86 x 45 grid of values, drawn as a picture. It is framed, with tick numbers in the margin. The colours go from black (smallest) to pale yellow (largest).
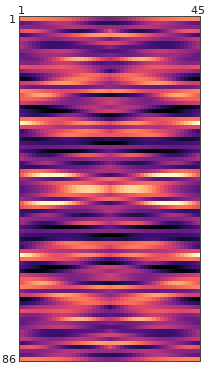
It mirrors both left to right and top to bottom. The grain runs across in streaks. No overall slope runs across the table.
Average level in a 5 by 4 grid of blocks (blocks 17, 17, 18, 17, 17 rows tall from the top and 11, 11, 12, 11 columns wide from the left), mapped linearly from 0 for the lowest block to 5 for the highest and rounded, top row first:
2 4 4 2 / 0 0 0 0 / 3 5 5 3 / 0 0 0 0 / 2 4 4 2
